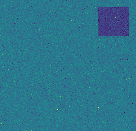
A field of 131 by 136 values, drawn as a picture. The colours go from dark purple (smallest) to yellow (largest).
Odd patch: lower, in the top right. Average level on the scale: 40%. Stripes: none. Mirror symmetry: none. Ninth with the lowest average: top right. Histogram: skewed, a long tail of low values.
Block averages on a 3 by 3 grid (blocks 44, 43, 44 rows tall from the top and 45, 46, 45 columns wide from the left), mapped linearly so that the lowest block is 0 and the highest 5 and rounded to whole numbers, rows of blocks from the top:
550 | 555 | 555
